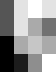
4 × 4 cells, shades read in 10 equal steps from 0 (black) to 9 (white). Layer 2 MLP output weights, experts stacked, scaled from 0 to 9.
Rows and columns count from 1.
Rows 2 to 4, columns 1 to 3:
3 8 6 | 0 6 7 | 0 1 5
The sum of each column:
6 23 27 27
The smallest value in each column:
0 1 5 4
